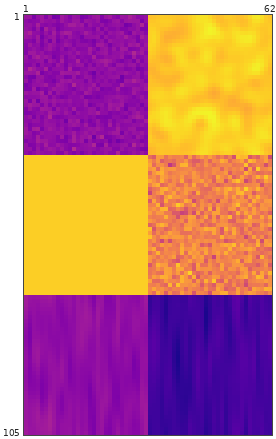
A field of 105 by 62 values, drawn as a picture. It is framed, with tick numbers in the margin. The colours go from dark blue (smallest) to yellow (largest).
The table splits into 3 rows of 2 panels. Panel 1,1: low, fine-grained, faint in contrast. Panel 1,2: very high, blotchy, faint in contrast. Panel 2,1: very high, flat. Panel 2,2: high, fine-grained. Panel 3,1: low, streaked downward, faint in contrast. Panel 3,2: very low, streaked downward, faint in contrast.
